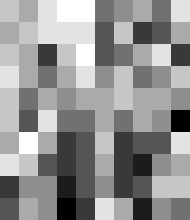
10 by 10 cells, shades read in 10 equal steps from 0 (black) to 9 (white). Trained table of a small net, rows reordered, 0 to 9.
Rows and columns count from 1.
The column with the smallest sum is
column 8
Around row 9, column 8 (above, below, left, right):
1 1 2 7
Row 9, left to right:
2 5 5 1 3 5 2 3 7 7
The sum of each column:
61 59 55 44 55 53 46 38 51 53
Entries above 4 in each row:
8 7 6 8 9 5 5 5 5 5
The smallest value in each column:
2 3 2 0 2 3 2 1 3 0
